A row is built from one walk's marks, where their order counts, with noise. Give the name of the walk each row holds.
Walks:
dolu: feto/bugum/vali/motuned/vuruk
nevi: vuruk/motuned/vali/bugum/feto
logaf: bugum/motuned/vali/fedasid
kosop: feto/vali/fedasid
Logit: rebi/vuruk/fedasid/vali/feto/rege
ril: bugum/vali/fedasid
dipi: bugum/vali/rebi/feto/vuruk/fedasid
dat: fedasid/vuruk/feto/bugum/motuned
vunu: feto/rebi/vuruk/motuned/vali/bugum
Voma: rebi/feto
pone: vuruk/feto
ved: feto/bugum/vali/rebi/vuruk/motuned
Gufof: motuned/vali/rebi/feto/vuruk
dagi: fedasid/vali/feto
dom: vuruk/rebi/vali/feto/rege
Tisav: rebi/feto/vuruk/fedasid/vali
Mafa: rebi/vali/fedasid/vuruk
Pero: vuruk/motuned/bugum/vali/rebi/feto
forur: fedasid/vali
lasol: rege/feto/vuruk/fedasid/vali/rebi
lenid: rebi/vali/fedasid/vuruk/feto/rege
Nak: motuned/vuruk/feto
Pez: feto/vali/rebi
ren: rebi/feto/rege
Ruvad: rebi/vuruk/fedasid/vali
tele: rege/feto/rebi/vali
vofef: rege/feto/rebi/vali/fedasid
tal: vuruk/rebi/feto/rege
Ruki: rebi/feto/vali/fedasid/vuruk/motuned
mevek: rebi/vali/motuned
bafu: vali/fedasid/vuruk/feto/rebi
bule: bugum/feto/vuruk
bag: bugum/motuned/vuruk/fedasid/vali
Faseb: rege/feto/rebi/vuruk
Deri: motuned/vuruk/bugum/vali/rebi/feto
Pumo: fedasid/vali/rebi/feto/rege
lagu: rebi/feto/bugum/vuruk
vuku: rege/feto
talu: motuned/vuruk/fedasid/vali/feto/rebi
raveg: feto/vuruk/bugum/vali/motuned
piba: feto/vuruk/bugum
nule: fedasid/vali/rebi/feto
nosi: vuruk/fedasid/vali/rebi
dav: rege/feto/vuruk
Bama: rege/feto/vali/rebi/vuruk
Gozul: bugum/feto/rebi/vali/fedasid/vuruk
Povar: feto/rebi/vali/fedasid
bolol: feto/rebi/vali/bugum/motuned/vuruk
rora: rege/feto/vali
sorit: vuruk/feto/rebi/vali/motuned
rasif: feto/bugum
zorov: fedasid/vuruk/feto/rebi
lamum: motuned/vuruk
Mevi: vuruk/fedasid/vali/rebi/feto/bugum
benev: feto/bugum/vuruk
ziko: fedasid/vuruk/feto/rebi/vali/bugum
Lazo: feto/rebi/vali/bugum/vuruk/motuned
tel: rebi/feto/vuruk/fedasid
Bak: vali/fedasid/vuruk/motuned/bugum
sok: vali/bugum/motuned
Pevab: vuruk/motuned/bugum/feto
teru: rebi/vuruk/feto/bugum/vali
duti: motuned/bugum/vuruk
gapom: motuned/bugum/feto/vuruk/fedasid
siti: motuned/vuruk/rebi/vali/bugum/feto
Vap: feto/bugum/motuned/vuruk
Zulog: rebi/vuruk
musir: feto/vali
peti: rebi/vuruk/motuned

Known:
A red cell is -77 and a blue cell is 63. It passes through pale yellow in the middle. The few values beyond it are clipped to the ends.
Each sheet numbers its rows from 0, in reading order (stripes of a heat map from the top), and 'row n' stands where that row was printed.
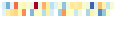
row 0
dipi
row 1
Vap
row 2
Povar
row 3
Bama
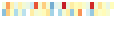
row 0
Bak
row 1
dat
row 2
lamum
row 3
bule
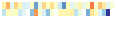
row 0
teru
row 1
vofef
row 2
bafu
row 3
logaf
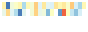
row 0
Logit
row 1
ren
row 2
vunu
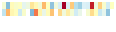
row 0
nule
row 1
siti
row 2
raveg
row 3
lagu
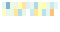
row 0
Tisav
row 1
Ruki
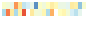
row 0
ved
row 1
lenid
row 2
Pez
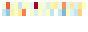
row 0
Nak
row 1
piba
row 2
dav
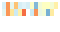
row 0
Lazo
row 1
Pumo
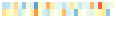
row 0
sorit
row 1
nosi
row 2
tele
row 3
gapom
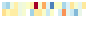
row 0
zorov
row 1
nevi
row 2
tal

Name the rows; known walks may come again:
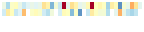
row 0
Ruki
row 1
Pez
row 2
duti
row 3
rasif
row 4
Ruvad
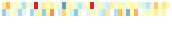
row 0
dagi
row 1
lamum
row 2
talu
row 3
vuku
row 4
peti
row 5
tel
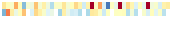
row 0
siti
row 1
Voma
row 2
bag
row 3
nevi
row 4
benev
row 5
piba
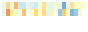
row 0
Deri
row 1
ziko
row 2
Faseb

